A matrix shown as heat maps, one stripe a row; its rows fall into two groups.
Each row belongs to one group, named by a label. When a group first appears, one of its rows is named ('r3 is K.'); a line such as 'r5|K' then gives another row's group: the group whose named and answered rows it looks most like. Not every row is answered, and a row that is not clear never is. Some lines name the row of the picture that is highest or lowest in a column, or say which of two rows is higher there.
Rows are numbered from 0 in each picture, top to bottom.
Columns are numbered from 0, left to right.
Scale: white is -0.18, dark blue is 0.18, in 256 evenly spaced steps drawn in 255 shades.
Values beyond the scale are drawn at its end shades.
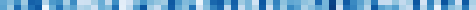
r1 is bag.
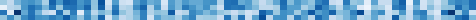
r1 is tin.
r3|tin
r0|tin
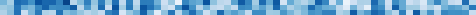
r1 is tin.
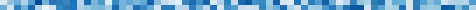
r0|tin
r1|bag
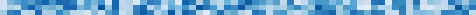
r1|tin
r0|tin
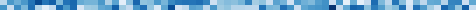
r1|bag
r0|tin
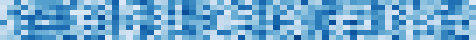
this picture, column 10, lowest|2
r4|bag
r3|tin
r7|tin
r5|tin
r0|bag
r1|tin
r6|bag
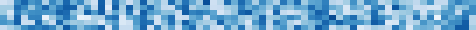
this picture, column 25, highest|1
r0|tin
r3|bag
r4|bag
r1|tin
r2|tin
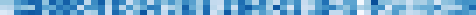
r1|tin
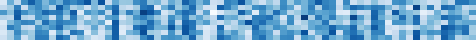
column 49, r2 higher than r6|No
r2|tin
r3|bag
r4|tin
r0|tin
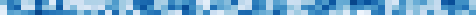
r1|bag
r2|tin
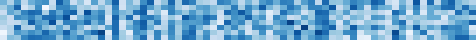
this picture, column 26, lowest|1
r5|bag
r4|tin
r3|tin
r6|tin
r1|bag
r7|tin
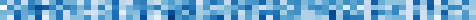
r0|bag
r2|bag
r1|tin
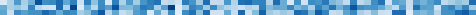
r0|tin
